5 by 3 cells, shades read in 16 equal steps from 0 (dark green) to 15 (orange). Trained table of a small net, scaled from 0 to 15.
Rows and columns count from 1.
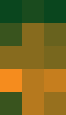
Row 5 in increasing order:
3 9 11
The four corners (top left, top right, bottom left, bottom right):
0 0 3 9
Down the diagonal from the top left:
0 8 7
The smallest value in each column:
0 1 0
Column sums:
29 39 34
